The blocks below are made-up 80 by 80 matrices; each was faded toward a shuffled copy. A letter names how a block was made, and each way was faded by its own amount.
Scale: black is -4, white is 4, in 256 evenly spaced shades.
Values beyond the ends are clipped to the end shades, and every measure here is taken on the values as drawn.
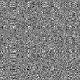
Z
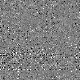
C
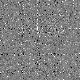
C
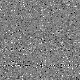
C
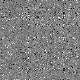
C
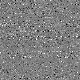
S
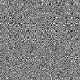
Z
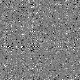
C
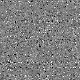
C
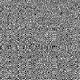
Z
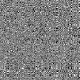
Z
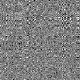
Z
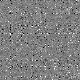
C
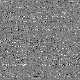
S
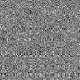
Z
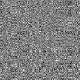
Z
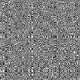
Z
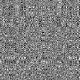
Z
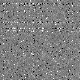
C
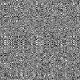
Z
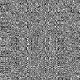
Z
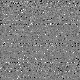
S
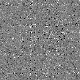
C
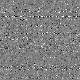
S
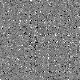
C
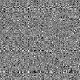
Z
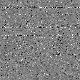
C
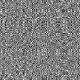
Z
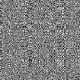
Z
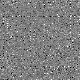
C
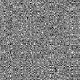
Z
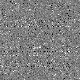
C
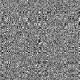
Z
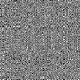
Z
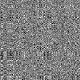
Z
